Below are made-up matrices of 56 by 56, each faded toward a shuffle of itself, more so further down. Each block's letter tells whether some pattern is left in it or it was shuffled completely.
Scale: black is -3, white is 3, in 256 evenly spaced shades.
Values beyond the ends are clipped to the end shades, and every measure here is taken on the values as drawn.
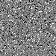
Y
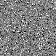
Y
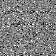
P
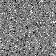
Y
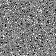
Y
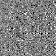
P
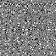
P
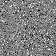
Y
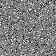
Y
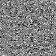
P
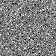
Y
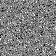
Y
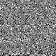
P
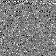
P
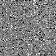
P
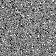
Y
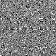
P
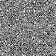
P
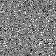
P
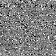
P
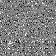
P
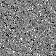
Y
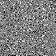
P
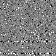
P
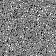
Y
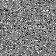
P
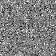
P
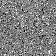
Y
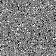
Y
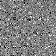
P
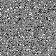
P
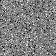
Y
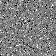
Y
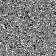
Y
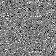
P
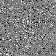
P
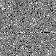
P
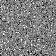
Y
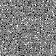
P
